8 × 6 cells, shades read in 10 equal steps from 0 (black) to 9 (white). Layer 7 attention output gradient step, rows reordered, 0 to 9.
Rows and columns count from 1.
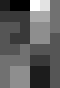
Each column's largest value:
4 5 5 9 8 4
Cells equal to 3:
12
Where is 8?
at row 1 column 5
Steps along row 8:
up same down same up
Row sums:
22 22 22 20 19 19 19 19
